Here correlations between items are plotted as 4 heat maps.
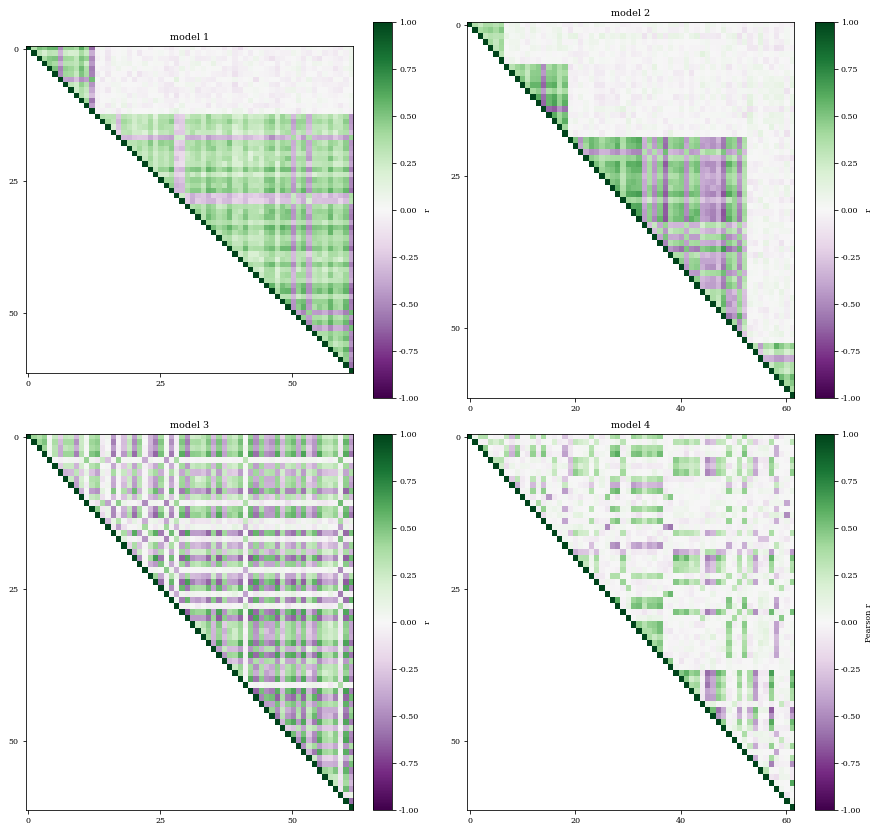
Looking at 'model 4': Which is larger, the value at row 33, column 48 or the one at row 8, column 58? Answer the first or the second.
the second
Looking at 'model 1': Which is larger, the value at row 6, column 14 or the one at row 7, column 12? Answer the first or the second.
the first
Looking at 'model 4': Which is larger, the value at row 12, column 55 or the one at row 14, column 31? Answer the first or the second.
the second
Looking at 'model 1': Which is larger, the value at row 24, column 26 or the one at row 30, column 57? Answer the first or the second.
the second
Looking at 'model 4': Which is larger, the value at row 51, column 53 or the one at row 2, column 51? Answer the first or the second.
the first
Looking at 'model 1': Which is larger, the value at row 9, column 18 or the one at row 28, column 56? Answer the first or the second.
the first
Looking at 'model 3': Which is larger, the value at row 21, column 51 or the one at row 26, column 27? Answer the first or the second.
the second
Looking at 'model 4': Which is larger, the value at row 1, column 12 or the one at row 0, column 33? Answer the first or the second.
the second
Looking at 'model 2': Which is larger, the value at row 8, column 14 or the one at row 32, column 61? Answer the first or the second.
the second
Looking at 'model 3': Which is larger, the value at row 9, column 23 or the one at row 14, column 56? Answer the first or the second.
the first
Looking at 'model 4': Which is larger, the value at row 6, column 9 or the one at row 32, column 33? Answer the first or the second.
the second
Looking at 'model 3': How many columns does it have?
62
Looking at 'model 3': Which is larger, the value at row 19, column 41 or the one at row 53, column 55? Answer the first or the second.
the first
